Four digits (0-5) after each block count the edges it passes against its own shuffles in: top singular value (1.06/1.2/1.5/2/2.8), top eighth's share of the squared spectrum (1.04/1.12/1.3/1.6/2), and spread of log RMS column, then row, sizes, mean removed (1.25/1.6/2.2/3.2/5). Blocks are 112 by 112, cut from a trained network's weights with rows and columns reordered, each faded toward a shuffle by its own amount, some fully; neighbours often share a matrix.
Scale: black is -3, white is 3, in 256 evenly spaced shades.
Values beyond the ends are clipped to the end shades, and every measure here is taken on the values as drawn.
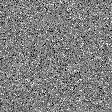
0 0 0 0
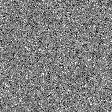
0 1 0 0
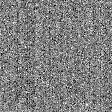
2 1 0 0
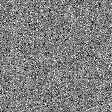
1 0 0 0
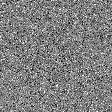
0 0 0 0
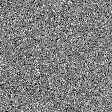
0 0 0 0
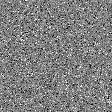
0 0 0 0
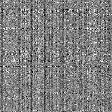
4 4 2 3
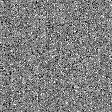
1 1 0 0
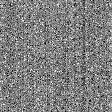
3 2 0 1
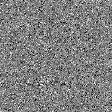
2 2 1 1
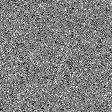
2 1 0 0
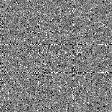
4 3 2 2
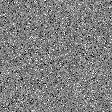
0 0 0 0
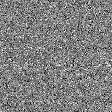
2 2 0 2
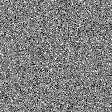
1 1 0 0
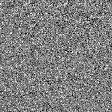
2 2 0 2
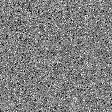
1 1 0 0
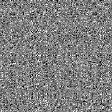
3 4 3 3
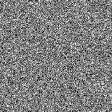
3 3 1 1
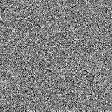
3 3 0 2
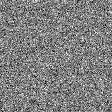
2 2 0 0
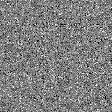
2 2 1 1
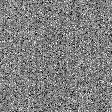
1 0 0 0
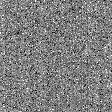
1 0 0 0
